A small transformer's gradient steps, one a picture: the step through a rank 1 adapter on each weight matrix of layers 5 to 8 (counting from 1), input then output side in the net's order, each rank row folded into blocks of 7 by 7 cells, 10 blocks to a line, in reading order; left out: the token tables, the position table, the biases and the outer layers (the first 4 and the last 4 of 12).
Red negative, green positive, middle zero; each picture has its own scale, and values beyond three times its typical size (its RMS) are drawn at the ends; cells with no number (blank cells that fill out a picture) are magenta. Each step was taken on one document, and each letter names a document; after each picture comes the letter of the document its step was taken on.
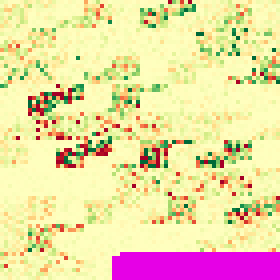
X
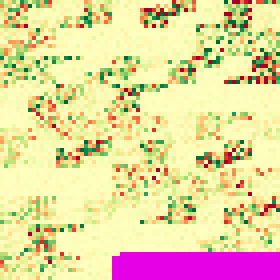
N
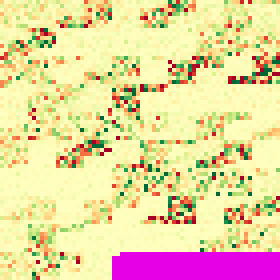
X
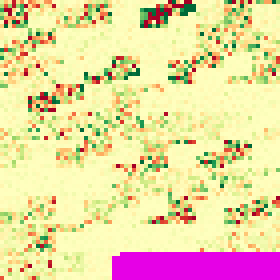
X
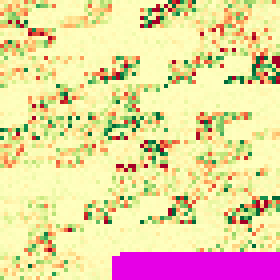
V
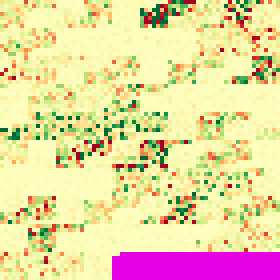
V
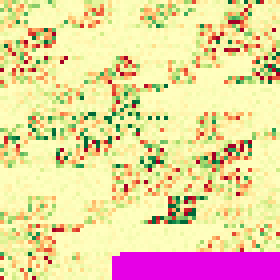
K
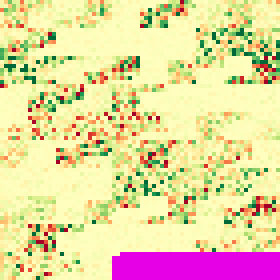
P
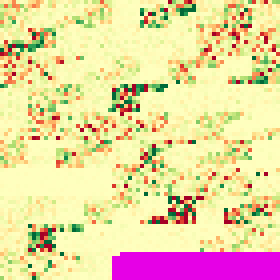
X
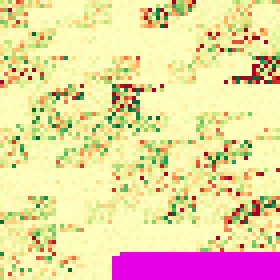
K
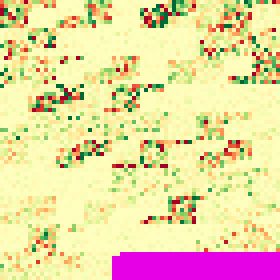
V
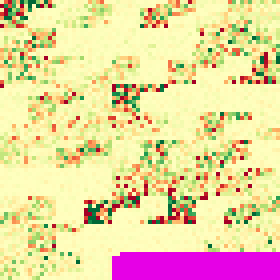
N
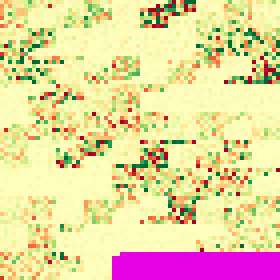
N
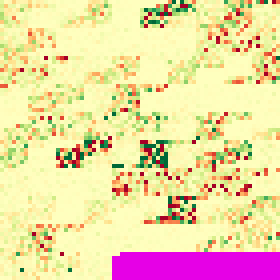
K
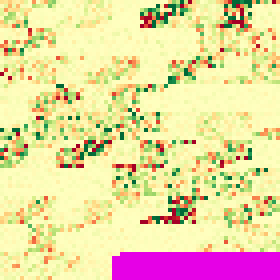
V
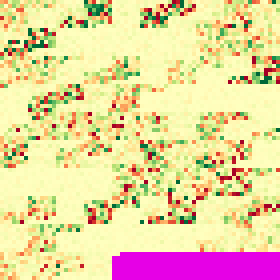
N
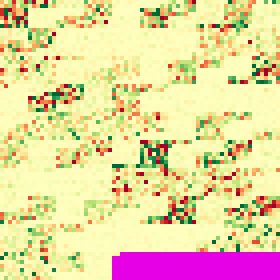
K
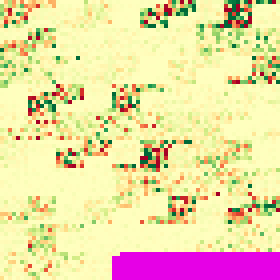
X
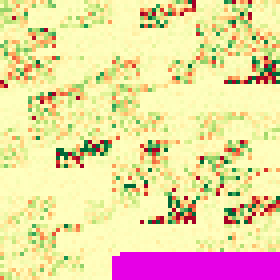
N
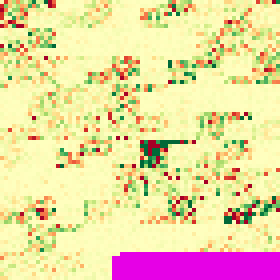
N
